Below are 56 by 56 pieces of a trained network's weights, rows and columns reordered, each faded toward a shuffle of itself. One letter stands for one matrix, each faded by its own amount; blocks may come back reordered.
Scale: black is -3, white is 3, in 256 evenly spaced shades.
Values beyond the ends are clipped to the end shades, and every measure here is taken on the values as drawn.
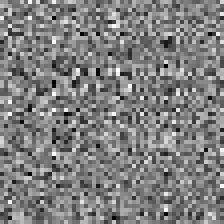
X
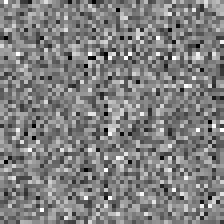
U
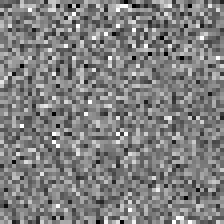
U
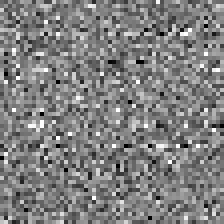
U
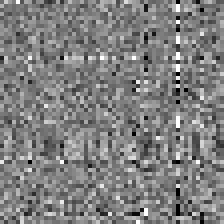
X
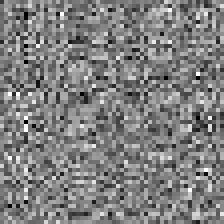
X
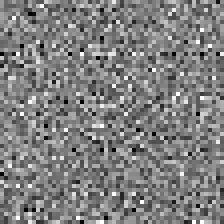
U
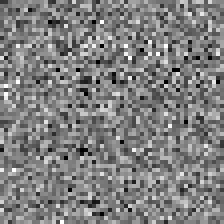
U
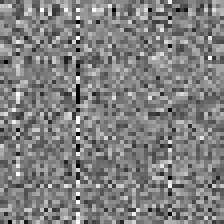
X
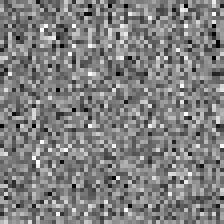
U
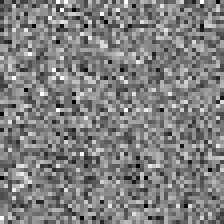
U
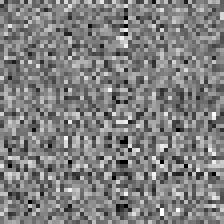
X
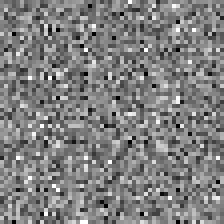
U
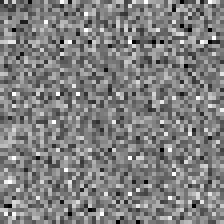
U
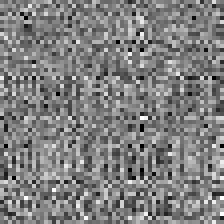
X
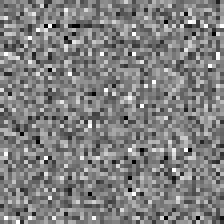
U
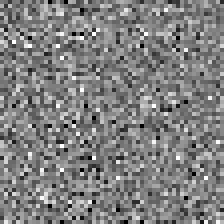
U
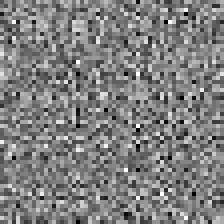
X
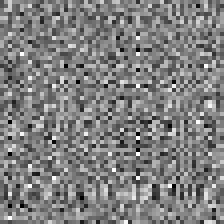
X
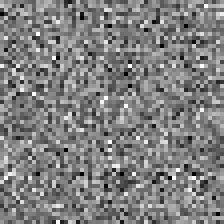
U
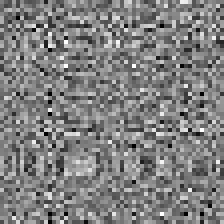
X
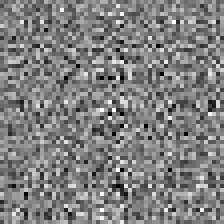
X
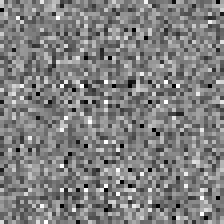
U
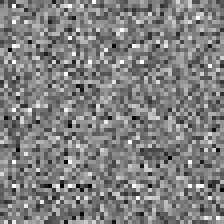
U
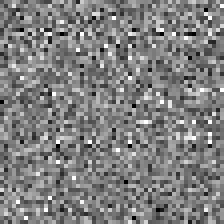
U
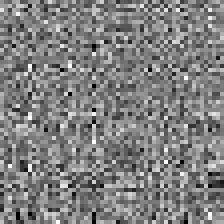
X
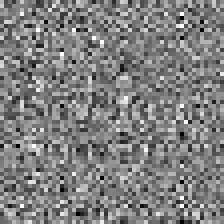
X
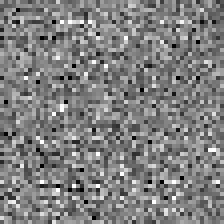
U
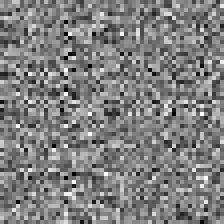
X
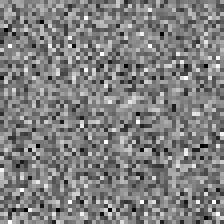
U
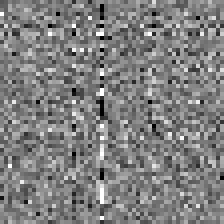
X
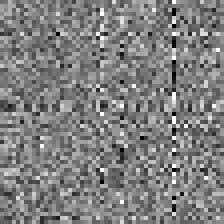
X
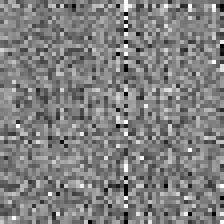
X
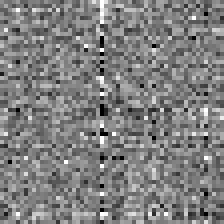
X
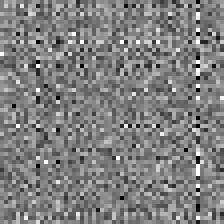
X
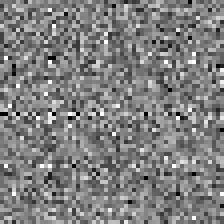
U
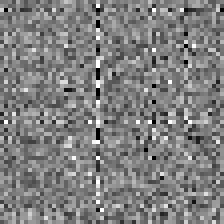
X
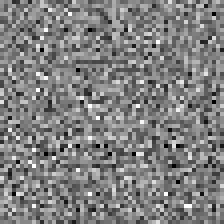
U
